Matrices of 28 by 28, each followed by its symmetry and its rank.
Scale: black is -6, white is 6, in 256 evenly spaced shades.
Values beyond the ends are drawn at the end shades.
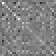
symmetric, rank five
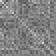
symmetric, rank five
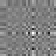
symmetric, rank two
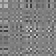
symmetric, rank two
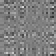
neither, rank three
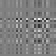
neither, rank one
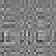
neither, rank three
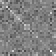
symmetric, rank five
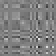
symmetric, rank two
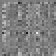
neither, rank three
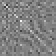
symmetric, rank five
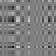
neither, rank one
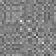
symmetric, rank five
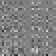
neither, rank three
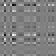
neither, rank one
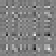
symmetric, rank two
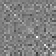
symmetric, rank five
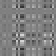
neither, rank one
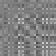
symmetric, rank two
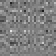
neither, rank three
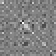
symmetric, rank five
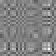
symmetric, rank two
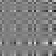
neither, rank one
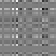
neither, rank one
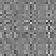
neither, rank three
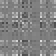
symmetric, rank two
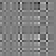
neither, rank one
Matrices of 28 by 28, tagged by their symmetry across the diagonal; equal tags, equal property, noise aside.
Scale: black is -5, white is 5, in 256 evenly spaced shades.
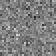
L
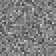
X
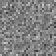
X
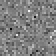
L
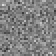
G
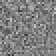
L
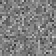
G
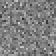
L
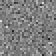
G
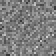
X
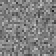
G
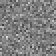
G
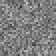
G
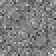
X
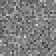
X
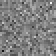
L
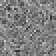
X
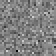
G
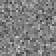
L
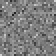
X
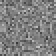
L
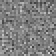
L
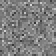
X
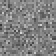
G
